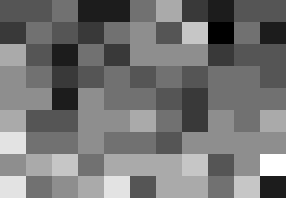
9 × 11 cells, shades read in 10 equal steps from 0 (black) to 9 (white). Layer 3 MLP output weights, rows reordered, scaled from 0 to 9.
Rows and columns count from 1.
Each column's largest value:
8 6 7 6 8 6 6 7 5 7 9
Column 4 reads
1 2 4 3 5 5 5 4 6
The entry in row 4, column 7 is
4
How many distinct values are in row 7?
4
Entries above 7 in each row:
0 0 0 0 0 0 1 1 2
